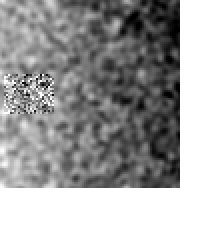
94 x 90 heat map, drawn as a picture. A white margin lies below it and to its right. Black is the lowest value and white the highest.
The middle left is the roughest part. The bottom left is the ninth with the highest average. There is an overall slope up to the left. An odd patch, rougher than its surroundings, sits in the middle left.
